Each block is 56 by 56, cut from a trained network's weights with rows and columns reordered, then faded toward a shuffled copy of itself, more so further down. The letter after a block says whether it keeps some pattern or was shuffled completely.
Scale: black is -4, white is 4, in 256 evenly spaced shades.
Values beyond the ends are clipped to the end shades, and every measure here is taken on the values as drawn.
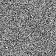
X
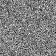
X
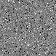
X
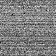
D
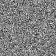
X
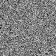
X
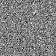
D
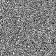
D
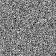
X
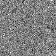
D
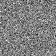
X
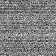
D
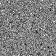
X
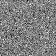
X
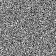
X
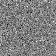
X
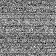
D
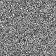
X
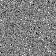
X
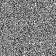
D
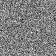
X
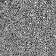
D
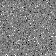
X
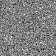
X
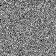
X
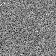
X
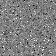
X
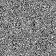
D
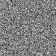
X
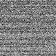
D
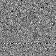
D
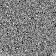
X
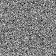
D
